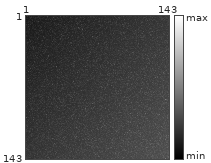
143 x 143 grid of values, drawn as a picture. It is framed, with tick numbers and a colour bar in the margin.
No regular stripes run through it. The histogram is bell-shaped. Values rise toward the bottom right. The top left is the ninth with the lowest average.
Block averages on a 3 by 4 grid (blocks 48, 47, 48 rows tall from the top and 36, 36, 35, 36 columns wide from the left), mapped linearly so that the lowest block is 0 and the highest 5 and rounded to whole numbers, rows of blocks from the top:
0 1 2 3 | 1 2 3 4 | 2 3 4 5
